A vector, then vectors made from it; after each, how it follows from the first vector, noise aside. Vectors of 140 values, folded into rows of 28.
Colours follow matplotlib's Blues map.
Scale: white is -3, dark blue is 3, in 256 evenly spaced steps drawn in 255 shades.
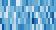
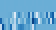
partly zeroed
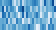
reversed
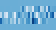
partly zeroed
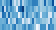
reversed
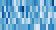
reversed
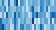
sign-scrambled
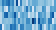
sign-scrambled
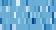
partly zeroed
